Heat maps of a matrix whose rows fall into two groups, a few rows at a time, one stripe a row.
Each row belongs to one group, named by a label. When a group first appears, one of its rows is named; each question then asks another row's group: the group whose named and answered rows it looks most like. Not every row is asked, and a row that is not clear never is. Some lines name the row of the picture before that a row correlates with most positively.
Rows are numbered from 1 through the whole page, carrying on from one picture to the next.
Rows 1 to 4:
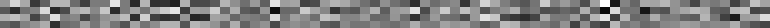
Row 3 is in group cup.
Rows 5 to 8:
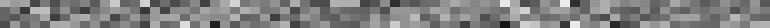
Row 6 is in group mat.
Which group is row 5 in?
cup
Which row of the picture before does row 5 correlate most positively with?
1
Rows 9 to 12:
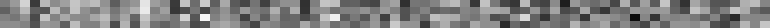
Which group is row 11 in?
mat
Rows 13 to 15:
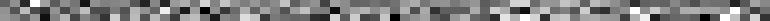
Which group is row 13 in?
mat
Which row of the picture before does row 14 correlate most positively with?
10
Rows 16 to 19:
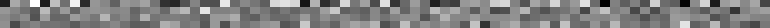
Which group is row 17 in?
mat
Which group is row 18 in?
cup
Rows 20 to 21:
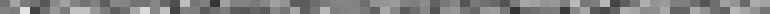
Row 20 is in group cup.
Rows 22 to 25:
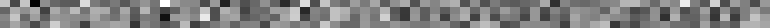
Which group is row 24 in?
mat
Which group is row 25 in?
cup
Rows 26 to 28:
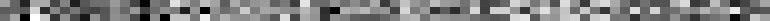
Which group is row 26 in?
mat
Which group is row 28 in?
mat
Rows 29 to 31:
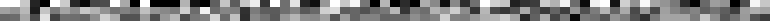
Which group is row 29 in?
cup
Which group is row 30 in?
mat
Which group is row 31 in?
cup
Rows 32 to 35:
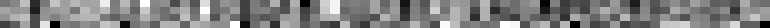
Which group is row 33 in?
mat
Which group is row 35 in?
cup
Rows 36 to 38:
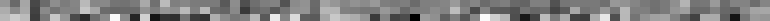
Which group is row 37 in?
mat
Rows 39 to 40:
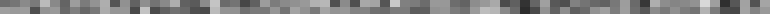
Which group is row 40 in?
cup
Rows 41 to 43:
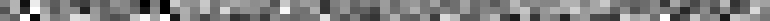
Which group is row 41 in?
mat
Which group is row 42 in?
mat
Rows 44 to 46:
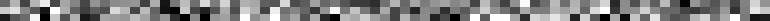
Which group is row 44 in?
mat
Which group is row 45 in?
cup
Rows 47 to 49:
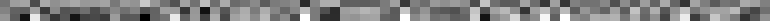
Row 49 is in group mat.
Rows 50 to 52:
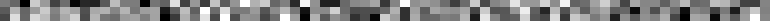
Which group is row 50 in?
mat
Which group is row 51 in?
mat
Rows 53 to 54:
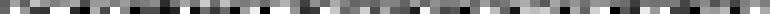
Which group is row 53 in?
mat
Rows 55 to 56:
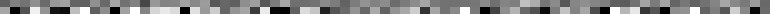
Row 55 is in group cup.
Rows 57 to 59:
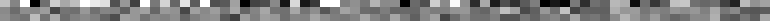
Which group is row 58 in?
cup
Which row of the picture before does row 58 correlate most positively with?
56
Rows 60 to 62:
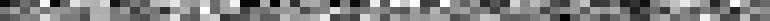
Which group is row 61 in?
mat
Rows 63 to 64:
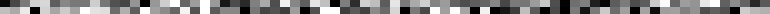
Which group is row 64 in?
mat
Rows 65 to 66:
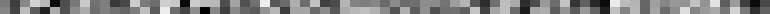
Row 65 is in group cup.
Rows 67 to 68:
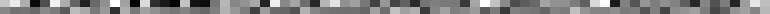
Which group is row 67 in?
cup
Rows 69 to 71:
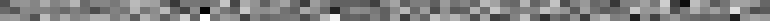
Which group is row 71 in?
mat
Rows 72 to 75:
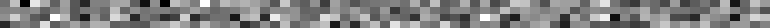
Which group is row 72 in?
mat
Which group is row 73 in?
cup
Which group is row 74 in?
cup
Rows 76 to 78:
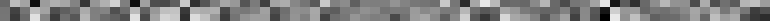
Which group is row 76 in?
cup
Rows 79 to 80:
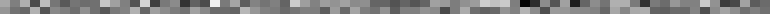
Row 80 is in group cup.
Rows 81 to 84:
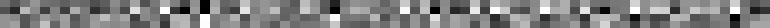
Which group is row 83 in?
mat
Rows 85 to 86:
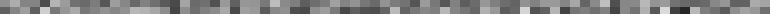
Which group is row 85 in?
cup
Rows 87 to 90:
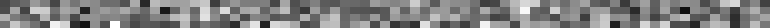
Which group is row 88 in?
mat
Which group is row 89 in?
mat
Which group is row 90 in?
cup
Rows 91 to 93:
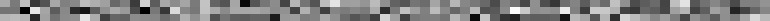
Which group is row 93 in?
mat
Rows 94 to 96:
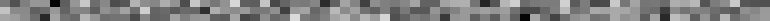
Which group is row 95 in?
cup
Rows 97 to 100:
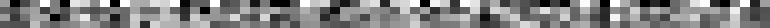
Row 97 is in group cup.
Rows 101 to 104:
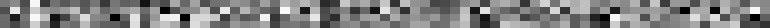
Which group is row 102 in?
mat
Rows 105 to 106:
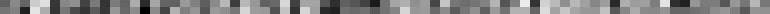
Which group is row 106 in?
mat
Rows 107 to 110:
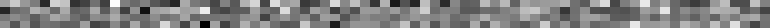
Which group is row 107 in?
cup
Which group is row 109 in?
cup
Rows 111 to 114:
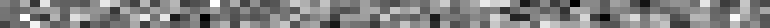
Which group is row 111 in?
cup
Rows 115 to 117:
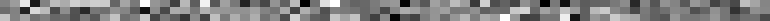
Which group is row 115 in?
mat
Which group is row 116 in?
mat
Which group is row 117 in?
cup
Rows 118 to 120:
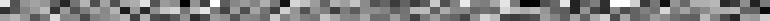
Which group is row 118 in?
cup
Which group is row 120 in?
cup
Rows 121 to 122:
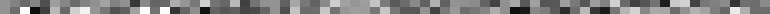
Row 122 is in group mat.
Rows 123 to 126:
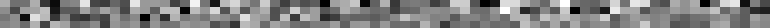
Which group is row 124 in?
cup
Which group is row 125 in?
mat
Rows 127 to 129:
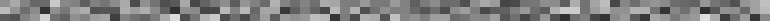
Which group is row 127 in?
cup
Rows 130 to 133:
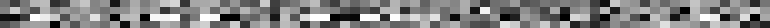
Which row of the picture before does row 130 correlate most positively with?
129
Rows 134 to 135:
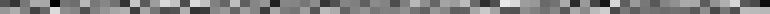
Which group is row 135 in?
cup
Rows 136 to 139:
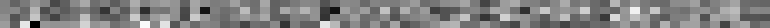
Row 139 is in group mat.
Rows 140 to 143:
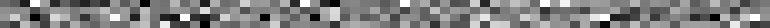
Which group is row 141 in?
mat
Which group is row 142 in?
cup
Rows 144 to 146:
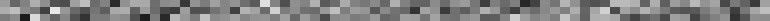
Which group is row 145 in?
cup
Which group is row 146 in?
mat
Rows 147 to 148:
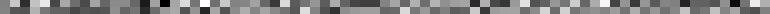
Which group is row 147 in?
mat
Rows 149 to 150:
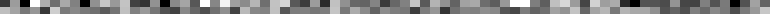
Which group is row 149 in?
mat
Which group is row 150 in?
cup
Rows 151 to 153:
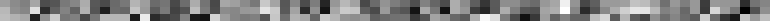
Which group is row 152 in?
cup
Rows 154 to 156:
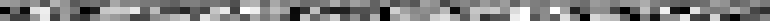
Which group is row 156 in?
mat
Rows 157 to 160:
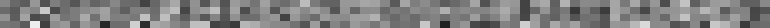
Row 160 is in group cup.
